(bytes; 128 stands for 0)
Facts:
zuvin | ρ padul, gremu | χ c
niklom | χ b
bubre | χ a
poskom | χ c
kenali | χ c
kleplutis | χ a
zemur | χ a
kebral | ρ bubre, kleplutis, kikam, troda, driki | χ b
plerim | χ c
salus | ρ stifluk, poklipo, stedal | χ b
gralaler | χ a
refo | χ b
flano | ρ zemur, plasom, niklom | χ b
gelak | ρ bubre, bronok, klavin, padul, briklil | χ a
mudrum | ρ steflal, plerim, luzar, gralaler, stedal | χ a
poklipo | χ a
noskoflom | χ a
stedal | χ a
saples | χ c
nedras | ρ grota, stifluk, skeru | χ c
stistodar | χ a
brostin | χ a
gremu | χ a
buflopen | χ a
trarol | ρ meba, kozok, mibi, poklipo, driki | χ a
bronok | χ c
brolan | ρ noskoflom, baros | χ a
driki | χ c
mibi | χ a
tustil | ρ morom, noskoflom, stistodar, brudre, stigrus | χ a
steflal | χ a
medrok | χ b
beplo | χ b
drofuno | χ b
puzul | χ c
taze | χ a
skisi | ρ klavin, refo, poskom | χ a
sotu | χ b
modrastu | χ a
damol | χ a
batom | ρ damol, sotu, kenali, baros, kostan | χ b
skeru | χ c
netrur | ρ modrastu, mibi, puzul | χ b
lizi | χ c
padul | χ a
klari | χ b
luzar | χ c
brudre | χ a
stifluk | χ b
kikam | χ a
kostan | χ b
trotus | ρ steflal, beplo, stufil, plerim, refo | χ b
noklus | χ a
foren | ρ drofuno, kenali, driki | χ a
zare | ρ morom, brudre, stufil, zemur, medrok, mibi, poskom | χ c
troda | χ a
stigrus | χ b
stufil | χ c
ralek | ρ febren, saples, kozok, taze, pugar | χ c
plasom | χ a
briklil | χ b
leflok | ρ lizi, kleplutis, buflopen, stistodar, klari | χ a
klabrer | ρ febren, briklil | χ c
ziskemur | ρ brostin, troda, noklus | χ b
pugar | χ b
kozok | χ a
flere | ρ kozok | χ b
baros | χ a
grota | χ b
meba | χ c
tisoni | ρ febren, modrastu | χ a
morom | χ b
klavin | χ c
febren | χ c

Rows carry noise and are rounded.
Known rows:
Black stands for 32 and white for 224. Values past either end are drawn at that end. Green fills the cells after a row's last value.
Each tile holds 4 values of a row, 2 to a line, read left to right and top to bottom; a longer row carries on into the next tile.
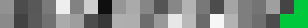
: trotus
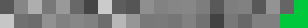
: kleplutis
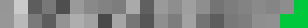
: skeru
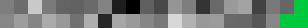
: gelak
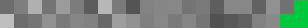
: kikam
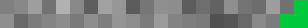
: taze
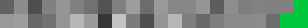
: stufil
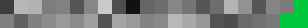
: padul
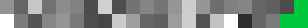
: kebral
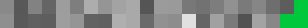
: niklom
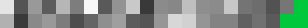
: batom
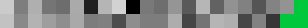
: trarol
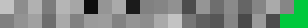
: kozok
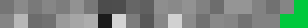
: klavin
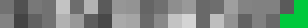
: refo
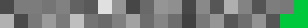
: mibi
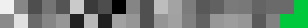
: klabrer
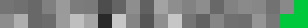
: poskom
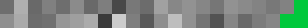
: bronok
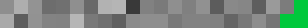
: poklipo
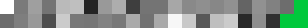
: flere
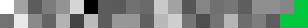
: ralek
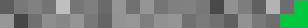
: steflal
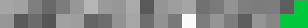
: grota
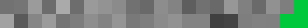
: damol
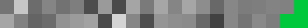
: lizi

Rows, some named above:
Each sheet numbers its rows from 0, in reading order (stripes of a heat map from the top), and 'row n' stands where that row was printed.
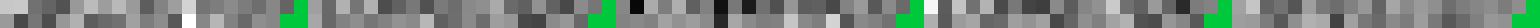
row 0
stifluk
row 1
noskoflom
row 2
skisi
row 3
brolan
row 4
skeru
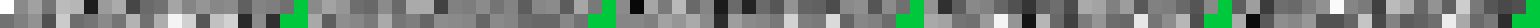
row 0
flere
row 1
poklipo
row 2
skisi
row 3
zare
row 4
netrur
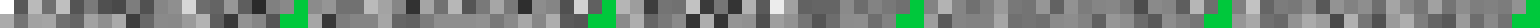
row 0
brolan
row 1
mudrum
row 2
febren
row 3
stedal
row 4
meba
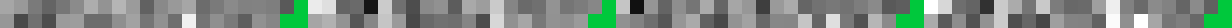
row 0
grota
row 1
nedras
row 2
flano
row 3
salus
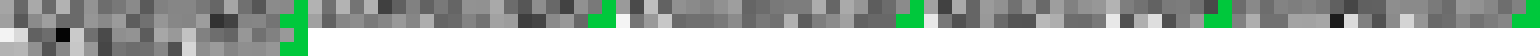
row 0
baros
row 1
noskoflom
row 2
foren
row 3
ziskemur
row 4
klavin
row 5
nedras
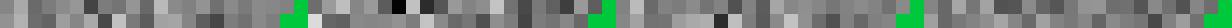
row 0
saples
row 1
leflok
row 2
bronok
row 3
brudre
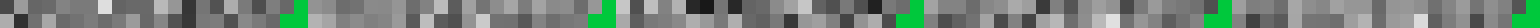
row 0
modrastu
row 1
kenali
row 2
tustil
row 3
briklil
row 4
pugar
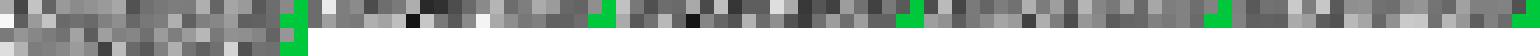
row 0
foren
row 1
zuvin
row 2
tisoni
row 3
puzul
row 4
refo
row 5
driki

